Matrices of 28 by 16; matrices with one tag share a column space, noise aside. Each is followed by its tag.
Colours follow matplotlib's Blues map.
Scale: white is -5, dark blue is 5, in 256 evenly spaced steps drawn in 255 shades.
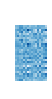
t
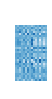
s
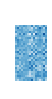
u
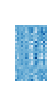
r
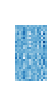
r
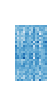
r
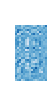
s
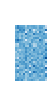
t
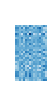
u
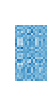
s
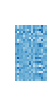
t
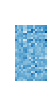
t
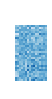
u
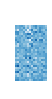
t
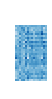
r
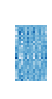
r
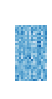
r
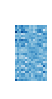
t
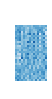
r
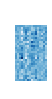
r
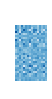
t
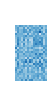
s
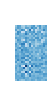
t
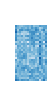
r
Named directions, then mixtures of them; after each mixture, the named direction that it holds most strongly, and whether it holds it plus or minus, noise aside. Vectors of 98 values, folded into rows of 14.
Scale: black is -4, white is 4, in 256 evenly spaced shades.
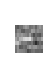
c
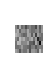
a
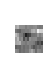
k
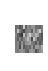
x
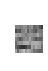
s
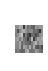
x, minus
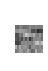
k, minus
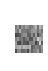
a, minus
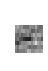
c, minus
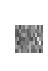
a, minus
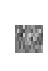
x, plus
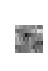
k, plus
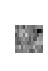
k, minus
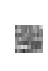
s, minus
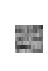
s, plus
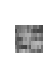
s, plus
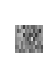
x, minus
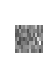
a, minus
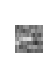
c, plus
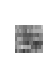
s, minus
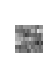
k, plus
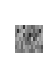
x, minus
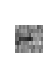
c, minus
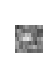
c, plus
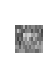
x, plus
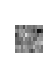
k, minus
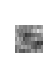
k, plus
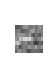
c, plus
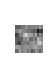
k, minus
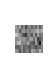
a, plus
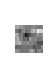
k, plus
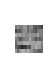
s, plus
